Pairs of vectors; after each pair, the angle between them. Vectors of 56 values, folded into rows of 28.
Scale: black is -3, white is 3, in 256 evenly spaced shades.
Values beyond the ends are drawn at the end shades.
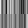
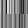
nearly parallel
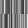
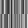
nearly parallel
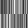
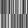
nearly parallel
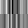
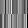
orthogonal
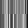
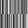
partly opposed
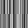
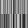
partly aligned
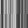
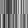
partly opposed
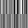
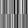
nearly parallel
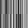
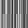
nearly opposite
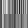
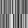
orthogonal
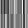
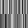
partly opposed
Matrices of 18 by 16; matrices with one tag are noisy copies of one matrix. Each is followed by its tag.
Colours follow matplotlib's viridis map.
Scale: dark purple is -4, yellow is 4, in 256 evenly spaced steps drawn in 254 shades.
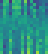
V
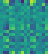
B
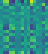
B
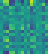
B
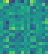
B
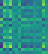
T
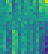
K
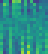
V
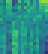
K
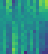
K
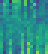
V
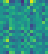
B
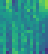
K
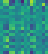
B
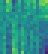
K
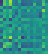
T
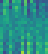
V
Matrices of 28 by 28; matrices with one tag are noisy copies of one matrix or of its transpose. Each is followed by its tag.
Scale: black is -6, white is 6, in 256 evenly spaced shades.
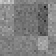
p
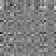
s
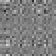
s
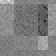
p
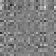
s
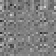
s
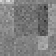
p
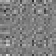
s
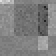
p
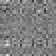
s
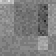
p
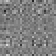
s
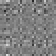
s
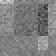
p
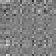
s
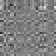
s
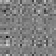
s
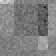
p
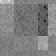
p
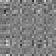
s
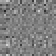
s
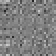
s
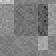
p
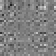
s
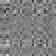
s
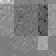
p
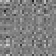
s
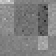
p
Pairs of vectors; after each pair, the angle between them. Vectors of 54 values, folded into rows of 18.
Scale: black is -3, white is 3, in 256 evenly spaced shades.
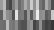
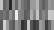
partly aligned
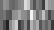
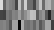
partly aligned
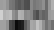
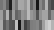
orthogonal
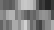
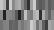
orthogonal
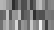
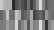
nearly parallel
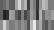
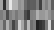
orthogonal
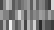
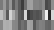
orthogonal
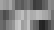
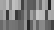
orthogonal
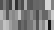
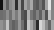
partly aligned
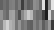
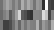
nearly opposite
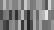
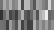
nearly parallel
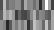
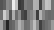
partly aligned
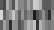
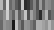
orthogonal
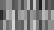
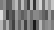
nearly opposite
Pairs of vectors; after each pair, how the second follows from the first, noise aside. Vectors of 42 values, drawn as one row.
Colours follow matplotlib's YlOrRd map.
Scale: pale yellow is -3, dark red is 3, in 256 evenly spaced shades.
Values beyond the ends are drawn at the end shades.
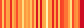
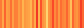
shrunk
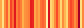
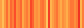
shrunk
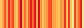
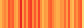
shrunk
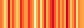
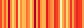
wrapped around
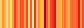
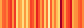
wrapped around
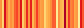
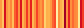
copied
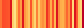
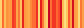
wrapped around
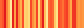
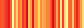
shuffled
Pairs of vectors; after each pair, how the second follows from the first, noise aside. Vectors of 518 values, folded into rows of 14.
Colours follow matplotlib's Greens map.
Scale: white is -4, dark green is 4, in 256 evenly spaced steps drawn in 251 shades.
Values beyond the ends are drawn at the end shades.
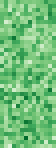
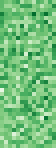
shuffled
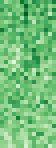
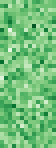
shuffled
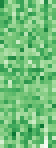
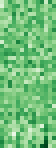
negated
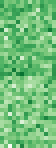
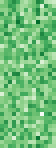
shuffled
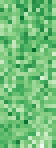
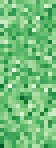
shuffled
